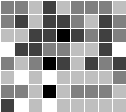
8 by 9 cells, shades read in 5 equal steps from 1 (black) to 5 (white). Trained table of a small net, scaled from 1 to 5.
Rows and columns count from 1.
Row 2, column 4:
2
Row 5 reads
3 4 3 1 2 4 2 3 2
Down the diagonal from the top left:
3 2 2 3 2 4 3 4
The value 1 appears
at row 3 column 5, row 5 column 4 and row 7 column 4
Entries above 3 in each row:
3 2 2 4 2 8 3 8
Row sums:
29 25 23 30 24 37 28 36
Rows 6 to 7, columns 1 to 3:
4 5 4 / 3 3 4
